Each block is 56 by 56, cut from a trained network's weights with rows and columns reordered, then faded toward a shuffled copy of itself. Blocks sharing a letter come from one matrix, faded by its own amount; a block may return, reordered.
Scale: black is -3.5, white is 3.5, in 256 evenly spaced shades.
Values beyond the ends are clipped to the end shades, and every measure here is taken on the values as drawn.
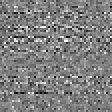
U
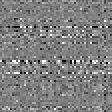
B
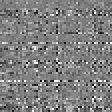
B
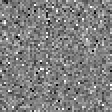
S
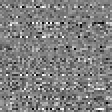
U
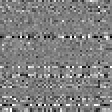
B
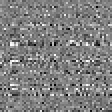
U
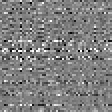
B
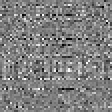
U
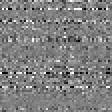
B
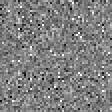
S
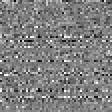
U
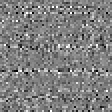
U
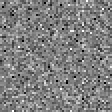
S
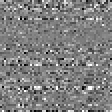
U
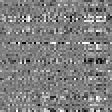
B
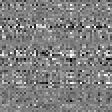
B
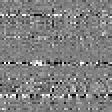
B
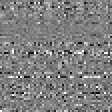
B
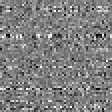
U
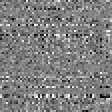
U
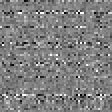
B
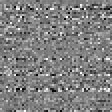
U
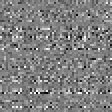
U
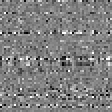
B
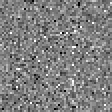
S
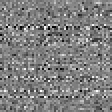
U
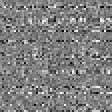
U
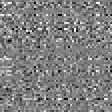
U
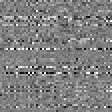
B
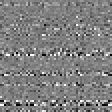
B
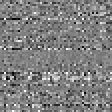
U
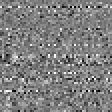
U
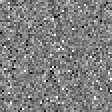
S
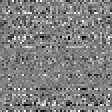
U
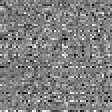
U
